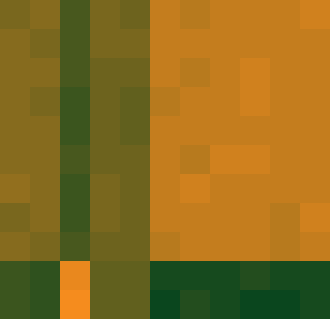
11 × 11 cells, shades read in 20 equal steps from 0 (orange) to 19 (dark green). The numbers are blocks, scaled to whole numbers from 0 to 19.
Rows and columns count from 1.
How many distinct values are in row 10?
6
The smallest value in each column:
8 9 0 10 10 4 3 3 3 4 3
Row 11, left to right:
15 16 0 12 12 19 17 18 19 19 18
